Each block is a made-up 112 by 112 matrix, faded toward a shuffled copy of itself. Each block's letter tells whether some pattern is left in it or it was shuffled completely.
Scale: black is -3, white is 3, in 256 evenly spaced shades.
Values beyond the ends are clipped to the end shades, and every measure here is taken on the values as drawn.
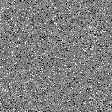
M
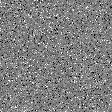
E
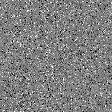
M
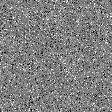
M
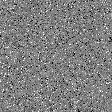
E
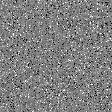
M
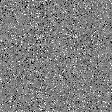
M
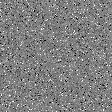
E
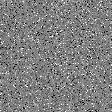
M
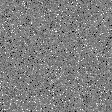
E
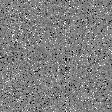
M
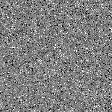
M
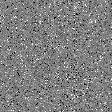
M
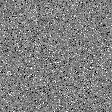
E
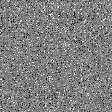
M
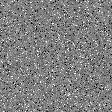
E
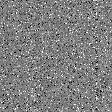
M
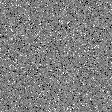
E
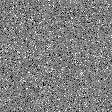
E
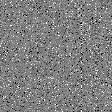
M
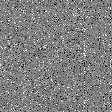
M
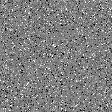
M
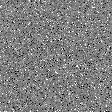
E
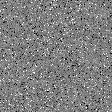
E
